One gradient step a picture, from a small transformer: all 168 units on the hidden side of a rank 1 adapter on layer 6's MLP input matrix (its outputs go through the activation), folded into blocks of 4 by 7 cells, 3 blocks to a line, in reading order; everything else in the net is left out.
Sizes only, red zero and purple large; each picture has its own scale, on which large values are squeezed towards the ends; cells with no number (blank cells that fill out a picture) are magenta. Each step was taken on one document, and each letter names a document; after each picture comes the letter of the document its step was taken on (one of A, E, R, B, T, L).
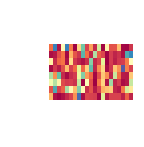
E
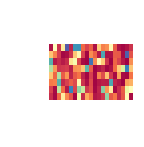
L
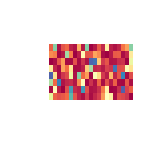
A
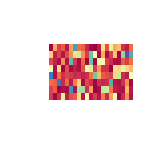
L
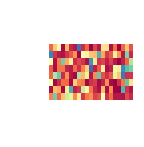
A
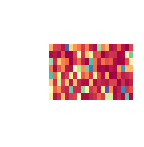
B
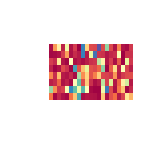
E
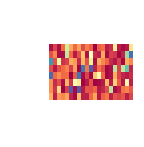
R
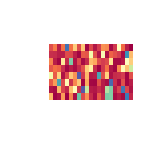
B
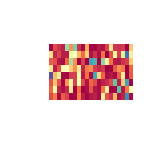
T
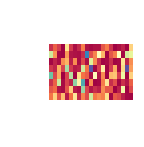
A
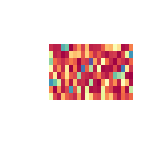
R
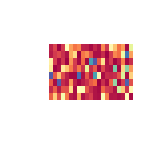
T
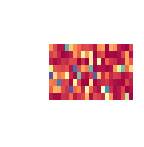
B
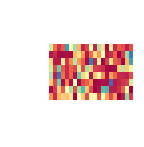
B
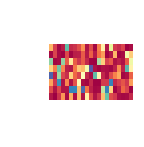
B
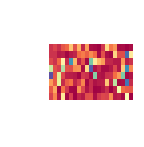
T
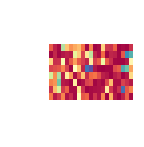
B
